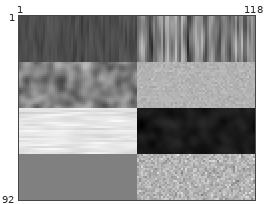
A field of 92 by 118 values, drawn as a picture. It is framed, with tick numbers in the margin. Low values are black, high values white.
It is made of 4 by 2 panels. Panel 1,1: low, streaked downward, faint in contrast. Panel 1,2: middling, streaked downward, strong in contrast. Panel 2,1: middling, blotchy. Panel 2,2: high, fine-grained, faint in contrast. Panel 3,1: very high, streaked across, faint in contrast. Panel 3,2: very low, blotchy, faint in contrast. Panel 4,1: middling, flat. Panel 4,2: high, fine-grained.
